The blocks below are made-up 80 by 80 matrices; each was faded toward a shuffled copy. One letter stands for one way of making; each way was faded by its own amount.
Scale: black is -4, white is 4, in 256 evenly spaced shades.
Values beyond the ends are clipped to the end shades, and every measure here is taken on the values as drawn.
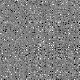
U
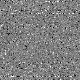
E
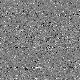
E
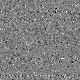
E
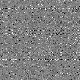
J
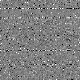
J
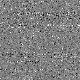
E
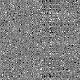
U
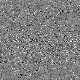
E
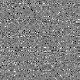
J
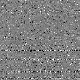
J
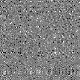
U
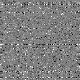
J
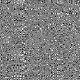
U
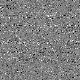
E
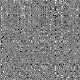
U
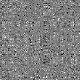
U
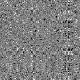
U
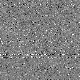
E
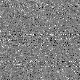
E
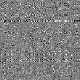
J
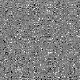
U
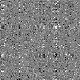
U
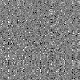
U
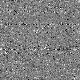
E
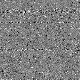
E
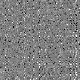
U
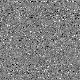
E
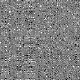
U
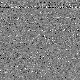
E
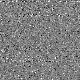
E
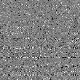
J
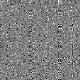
U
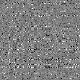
J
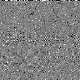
J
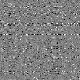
J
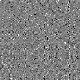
U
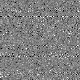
J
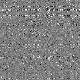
J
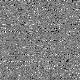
E
